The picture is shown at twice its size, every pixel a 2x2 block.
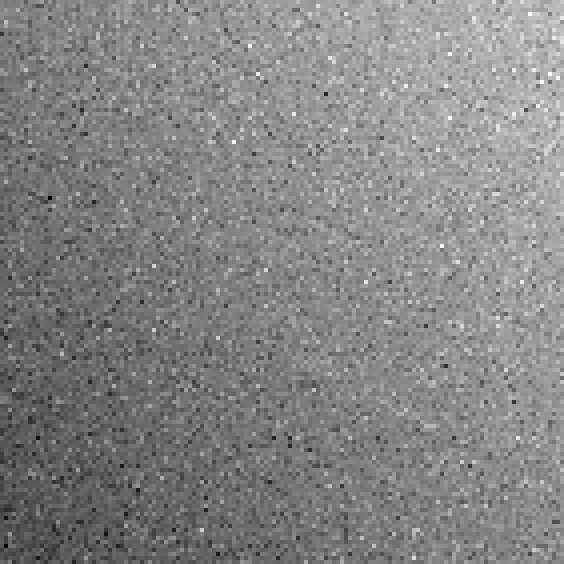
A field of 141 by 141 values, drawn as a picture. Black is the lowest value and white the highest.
Ninth with the lowest average: bottom left. Odd rows or columns: none. Stripes: none. Slope: up to the top right. Ninth with the highest average: top right. Grain: fine. Mirror symmetry: none. Histogram: bell-shaped.
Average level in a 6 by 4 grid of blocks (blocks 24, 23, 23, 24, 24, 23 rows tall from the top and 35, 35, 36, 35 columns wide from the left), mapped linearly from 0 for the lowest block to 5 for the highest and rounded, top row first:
2345 / 2345 / 1234 / 1234 / 0123 / 0123
